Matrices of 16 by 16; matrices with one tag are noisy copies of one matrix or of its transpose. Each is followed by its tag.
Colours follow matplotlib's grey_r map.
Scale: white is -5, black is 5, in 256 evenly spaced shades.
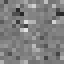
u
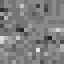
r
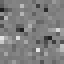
r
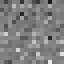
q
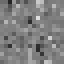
r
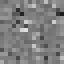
u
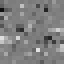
r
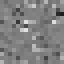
u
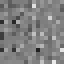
q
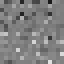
q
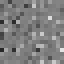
q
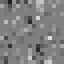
r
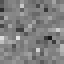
r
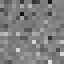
q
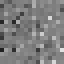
q
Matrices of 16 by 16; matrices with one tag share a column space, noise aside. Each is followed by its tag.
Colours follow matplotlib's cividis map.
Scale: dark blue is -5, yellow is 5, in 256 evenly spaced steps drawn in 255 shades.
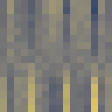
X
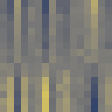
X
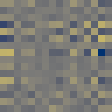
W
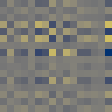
W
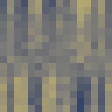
X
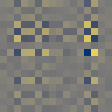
W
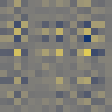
W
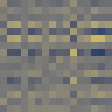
W
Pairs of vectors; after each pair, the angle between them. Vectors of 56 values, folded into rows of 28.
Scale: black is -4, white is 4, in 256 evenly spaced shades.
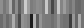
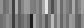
partly aligned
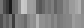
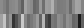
orthogonal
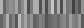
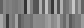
nearly opposite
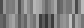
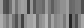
partly opposed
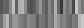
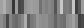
nearly opposite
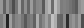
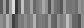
partly opposed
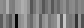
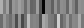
partly aligned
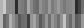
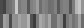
nearly opposite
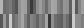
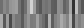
nearly opposite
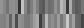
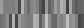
nearly parallel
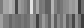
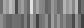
nearly parallel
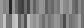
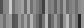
partly opposed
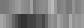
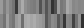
partly opposed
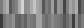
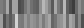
partly opposed
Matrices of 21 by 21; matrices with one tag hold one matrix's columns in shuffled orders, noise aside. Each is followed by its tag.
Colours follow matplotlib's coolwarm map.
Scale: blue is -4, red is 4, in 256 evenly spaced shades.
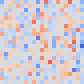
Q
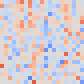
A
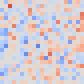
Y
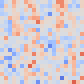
A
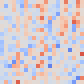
A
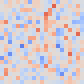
Y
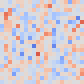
Y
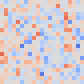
Y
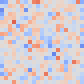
Q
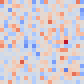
Q
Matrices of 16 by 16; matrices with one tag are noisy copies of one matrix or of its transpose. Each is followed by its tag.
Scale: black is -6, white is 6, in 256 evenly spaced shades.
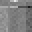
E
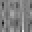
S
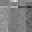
E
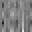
S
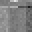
E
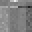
E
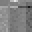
E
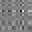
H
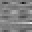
S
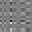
H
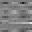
S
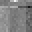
E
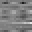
S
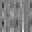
S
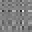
H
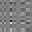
H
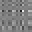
H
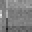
E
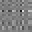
H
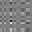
H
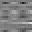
S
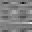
S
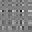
H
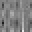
S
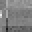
E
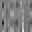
S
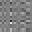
H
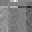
E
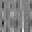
S
